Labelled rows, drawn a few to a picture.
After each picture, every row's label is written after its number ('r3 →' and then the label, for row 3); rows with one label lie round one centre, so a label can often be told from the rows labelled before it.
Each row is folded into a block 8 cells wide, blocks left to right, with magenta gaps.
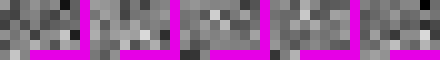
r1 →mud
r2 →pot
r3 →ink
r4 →ink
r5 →mud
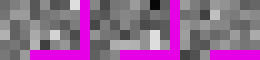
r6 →pot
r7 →mud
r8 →ink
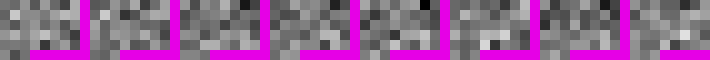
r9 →pot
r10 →pot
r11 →mud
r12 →mud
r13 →mud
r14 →pot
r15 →mud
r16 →pot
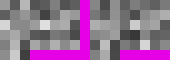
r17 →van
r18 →van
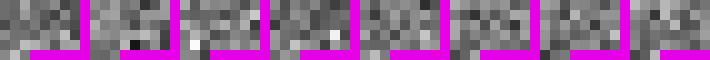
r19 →mud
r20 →pot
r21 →van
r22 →mud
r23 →mud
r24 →ink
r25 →ink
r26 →ink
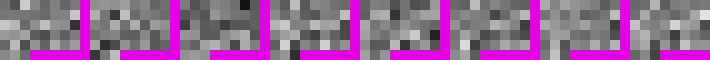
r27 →van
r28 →ink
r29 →mud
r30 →van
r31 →pot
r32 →van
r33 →van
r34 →van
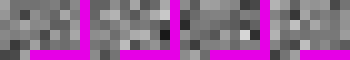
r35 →ink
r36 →pot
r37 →mud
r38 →ink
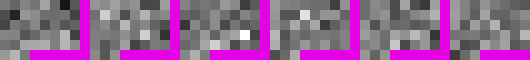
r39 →mud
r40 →pot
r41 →mud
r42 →ink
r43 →pot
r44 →ink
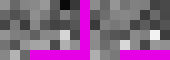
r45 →mud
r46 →mud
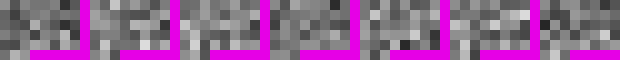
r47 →mud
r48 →van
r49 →van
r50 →mud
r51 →pot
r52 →van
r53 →mud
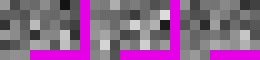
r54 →mud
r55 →van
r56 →mud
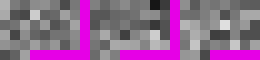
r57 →ink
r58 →mud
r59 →van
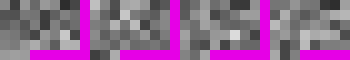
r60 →mud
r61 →ink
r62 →pot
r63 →pot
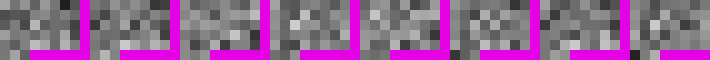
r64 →mud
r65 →mud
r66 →pot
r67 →ink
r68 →pot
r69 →ink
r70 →mud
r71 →ink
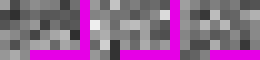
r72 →mud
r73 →van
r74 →ink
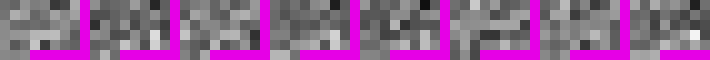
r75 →pot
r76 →mud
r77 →pot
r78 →mud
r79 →mud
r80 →van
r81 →pot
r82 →mud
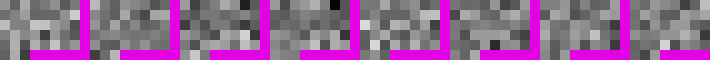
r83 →van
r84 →ink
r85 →mud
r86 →mud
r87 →van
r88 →pot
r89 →pot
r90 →pot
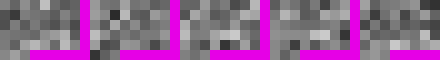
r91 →mud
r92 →ink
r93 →pot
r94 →pot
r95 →mud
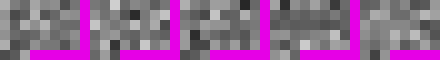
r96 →ink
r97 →van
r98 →ink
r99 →mud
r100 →pot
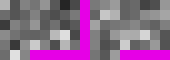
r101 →mud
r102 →pot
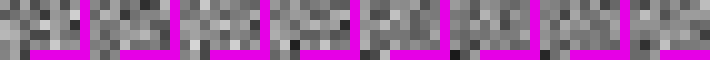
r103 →van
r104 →pot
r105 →van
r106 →van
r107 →ink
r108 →ink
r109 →ink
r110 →pot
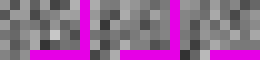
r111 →pot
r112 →ink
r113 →ink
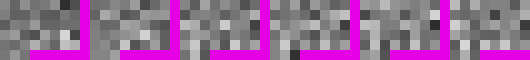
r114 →mud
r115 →pot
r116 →van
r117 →van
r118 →van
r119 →van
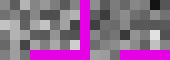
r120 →van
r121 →mud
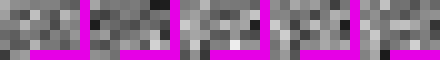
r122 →ink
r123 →mud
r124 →van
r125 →van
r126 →van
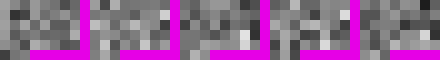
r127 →ink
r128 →van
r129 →mud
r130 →van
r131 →mud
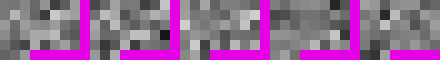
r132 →pot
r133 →pot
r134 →van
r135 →mud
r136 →ink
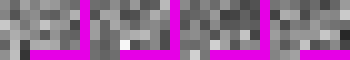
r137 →van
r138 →pot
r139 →mud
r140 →pot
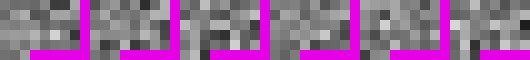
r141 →pot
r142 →pot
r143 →van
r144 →pot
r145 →ink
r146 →van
